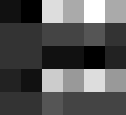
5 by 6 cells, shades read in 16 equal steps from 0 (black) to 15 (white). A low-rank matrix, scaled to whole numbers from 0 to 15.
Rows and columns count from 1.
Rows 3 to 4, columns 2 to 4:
3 1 1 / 1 12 9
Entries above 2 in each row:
4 6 2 4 6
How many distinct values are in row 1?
5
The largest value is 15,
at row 1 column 5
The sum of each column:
12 10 35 28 37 28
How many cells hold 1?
4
